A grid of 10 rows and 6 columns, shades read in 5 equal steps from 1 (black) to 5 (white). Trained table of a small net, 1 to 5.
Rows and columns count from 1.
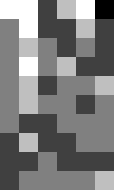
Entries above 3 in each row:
4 2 1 2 2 1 0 1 0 1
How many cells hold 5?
5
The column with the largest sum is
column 2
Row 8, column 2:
4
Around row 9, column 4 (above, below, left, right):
2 3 3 2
